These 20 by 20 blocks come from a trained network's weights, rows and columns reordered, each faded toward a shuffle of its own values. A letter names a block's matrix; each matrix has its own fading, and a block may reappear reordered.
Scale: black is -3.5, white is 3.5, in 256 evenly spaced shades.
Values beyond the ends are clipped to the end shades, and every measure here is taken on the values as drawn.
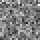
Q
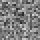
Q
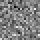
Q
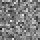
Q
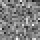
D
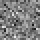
D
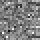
D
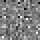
D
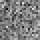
Q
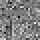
D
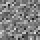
D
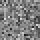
Q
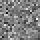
Q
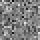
D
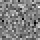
D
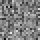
Q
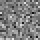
D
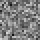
Q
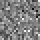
D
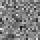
D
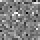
D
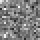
D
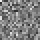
D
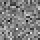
D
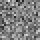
Q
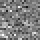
D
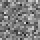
Q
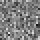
Q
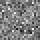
D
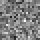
Q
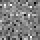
D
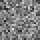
Q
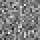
Q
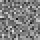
Q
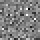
D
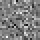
D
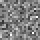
Q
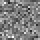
Q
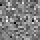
D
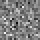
D
